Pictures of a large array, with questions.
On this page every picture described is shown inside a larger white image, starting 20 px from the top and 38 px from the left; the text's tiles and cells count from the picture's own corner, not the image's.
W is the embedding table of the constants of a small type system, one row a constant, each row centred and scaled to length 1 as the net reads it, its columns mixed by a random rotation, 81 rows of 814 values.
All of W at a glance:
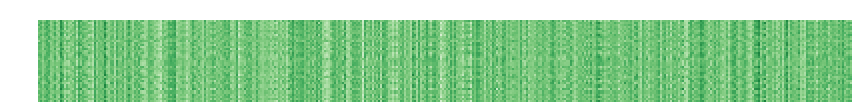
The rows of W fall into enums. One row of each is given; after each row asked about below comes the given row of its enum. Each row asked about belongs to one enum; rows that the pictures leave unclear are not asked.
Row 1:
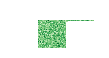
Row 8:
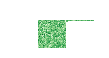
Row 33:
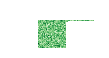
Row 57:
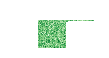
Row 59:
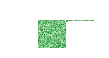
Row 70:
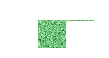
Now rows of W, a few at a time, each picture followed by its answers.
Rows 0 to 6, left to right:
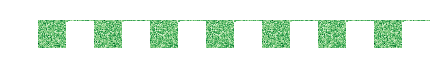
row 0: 33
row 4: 1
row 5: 8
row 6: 33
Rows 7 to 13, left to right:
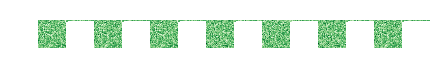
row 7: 59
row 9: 59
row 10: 33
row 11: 70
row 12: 33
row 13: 8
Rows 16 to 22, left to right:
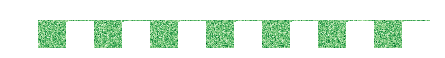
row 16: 70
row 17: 8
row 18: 70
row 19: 33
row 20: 33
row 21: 57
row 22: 1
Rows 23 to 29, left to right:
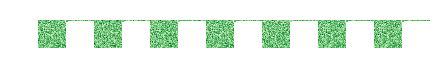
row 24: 33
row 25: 1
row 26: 59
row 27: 70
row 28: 8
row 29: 8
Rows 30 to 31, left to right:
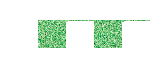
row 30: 70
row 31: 33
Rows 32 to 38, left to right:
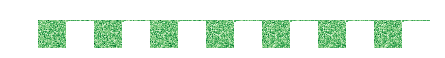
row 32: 1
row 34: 1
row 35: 59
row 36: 8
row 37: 59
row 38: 8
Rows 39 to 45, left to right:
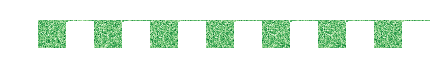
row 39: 57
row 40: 8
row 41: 70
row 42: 70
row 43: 59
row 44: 59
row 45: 70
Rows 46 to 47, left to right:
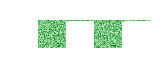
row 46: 1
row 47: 33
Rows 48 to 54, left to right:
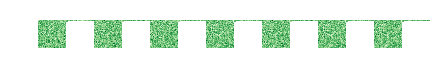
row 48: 57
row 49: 1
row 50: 70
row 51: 59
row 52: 1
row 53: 59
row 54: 8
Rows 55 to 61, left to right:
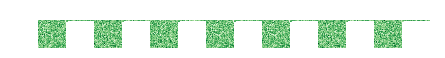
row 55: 8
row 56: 33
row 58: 59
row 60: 33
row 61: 1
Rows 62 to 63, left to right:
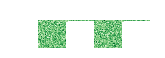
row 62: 70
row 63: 1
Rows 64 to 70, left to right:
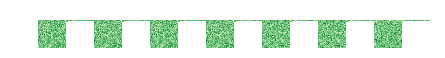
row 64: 8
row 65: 59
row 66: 8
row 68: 33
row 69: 33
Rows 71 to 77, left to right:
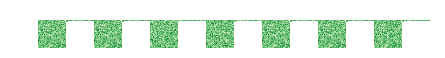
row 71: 59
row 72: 59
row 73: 70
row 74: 33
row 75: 59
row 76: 59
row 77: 8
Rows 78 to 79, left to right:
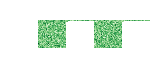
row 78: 33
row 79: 70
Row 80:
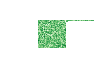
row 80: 59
